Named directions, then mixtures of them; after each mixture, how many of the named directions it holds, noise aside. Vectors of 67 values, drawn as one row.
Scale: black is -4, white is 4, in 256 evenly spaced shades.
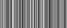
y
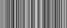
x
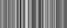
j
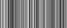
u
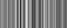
one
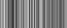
two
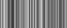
two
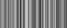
one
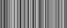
two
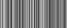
two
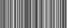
one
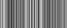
three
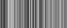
two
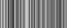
three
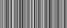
one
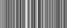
three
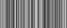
one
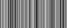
two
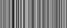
three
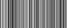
one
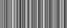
three
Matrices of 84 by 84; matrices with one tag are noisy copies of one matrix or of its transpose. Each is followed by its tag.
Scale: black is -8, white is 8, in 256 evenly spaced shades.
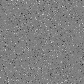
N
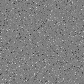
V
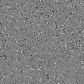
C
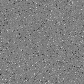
V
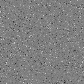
N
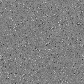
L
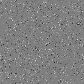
L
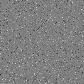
V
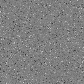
N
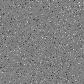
V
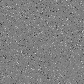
C
